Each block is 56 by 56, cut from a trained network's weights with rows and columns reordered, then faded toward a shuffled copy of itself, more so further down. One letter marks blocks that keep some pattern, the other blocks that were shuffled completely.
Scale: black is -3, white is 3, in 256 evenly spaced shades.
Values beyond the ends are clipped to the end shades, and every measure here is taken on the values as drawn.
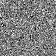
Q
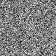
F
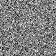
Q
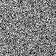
F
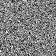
F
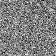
F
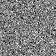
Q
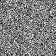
F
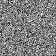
F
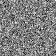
F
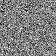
Q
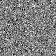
F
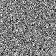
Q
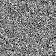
Q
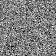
Q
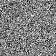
F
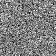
F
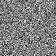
Q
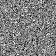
F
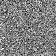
Q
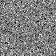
Q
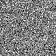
F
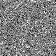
F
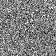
F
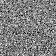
F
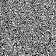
F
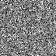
F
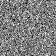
F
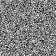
F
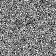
F
